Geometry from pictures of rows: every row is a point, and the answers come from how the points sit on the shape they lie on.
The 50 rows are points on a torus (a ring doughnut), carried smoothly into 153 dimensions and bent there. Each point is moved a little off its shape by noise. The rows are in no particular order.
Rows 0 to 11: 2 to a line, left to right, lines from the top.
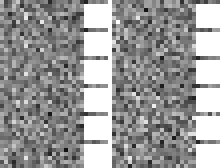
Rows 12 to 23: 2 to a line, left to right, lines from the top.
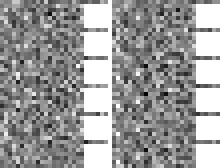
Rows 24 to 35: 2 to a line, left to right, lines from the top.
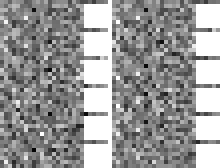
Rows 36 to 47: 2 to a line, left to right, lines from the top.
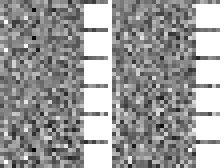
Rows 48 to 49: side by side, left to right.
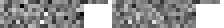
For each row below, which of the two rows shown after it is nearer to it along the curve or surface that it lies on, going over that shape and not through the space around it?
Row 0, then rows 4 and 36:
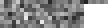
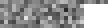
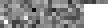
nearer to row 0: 36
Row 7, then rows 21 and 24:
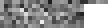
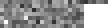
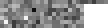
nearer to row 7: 21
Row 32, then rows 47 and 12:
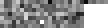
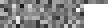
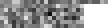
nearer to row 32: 47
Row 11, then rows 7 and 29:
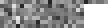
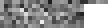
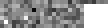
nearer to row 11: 7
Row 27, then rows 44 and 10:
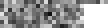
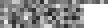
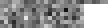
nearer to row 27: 44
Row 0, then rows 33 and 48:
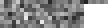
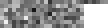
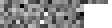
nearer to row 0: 48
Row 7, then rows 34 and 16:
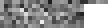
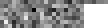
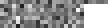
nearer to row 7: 16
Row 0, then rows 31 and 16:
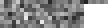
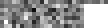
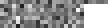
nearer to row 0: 16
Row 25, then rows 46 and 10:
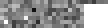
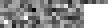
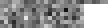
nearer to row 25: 10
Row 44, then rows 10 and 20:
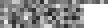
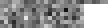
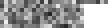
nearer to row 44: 20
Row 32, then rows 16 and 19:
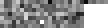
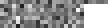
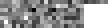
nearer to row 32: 16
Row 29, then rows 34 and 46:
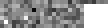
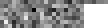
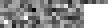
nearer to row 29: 34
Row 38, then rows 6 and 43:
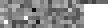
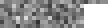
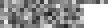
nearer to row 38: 43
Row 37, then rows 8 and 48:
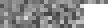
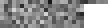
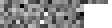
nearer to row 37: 8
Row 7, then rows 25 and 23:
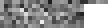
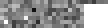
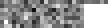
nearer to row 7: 25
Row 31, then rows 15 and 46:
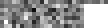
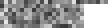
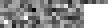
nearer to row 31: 15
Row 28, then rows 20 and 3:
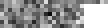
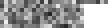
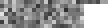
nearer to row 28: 20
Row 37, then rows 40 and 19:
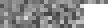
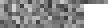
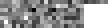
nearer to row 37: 40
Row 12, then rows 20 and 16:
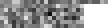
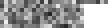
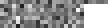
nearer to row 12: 20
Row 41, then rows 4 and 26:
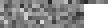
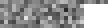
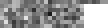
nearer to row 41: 26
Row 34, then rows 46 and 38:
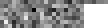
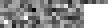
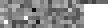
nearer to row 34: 38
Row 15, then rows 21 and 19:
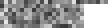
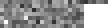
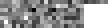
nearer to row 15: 19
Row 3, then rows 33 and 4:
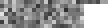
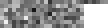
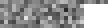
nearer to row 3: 4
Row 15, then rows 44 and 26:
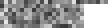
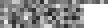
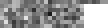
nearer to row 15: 44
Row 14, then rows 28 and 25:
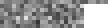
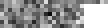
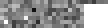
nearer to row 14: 28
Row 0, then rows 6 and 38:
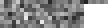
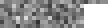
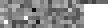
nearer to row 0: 38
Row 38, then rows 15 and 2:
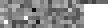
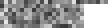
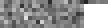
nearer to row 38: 2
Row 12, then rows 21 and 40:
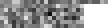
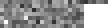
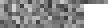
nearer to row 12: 21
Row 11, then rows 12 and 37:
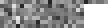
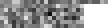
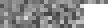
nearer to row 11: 37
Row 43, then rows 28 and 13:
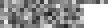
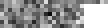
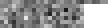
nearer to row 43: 28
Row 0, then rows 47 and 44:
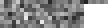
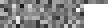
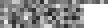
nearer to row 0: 47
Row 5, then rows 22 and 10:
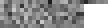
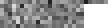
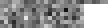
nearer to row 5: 22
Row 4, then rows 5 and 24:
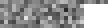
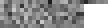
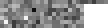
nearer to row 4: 24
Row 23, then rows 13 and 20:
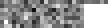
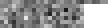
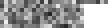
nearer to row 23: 20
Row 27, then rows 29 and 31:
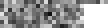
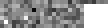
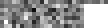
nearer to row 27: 31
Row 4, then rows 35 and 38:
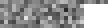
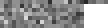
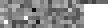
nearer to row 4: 38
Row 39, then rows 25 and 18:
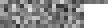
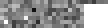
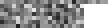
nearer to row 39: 18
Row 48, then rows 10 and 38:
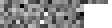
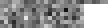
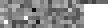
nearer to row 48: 38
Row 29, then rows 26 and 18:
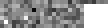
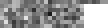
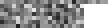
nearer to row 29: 26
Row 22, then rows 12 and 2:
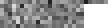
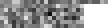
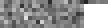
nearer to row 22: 2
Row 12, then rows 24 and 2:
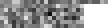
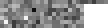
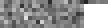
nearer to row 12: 24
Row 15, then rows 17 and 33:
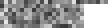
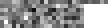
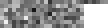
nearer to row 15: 17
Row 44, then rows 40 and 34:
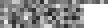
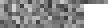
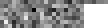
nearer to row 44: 34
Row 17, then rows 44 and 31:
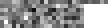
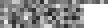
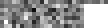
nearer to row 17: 31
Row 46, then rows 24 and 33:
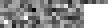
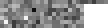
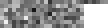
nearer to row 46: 33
